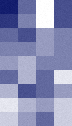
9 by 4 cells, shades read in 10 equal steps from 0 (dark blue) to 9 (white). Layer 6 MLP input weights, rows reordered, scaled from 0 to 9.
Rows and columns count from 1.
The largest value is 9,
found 2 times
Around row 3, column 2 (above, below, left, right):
4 4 3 5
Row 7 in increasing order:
2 3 5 6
